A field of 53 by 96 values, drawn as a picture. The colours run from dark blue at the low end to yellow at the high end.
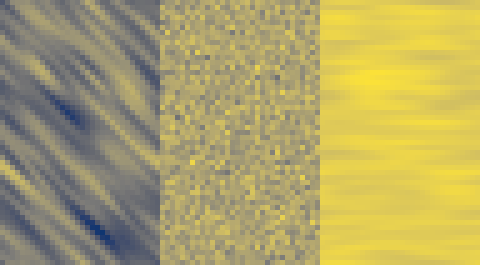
It is made of 1 by 3 panels. Panel 1,1: middling, slanting down to the right, strong in contrast. Panel 1,2: high, fine-grained. Panel 1,3: very high, streaked across, faint in contrast.
